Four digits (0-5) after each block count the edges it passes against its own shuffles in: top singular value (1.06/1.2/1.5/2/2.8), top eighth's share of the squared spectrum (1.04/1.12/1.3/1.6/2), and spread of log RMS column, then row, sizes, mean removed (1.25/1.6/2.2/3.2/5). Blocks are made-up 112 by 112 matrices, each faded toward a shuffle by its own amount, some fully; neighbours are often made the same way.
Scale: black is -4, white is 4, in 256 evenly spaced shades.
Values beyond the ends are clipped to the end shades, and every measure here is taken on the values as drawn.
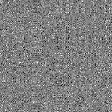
4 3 2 2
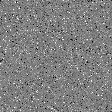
0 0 0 0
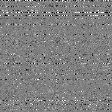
3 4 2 4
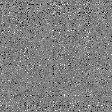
2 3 2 3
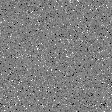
1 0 0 0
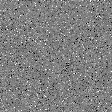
0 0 0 0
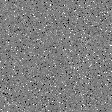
0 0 0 0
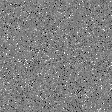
0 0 0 0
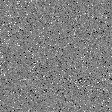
0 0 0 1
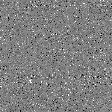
1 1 0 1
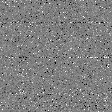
2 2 0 2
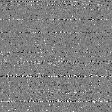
3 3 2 3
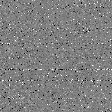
2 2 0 2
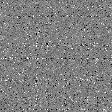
2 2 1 2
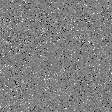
1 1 0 1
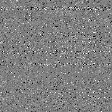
2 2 2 3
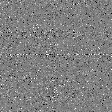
2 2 1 2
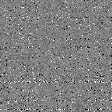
2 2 2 3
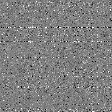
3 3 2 3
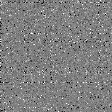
2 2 2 2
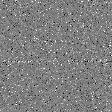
1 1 0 1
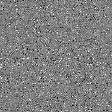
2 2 1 2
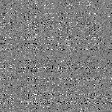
2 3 3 3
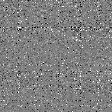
2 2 2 3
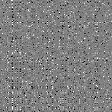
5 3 2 2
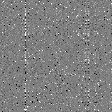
4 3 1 0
